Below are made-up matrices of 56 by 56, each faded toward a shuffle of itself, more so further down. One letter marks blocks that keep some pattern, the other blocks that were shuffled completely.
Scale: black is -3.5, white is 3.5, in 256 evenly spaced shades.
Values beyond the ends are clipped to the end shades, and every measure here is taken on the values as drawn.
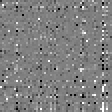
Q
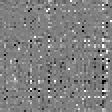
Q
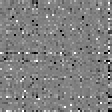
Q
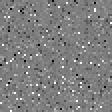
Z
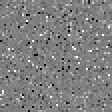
Z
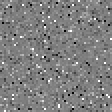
Z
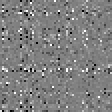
Q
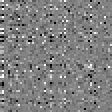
Q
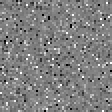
Z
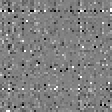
Q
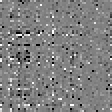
Q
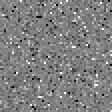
Z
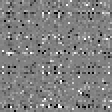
Q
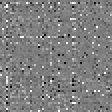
Q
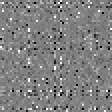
Q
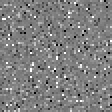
Z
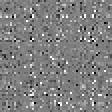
Q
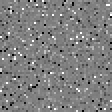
Z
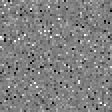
Z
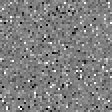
Z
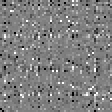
Q
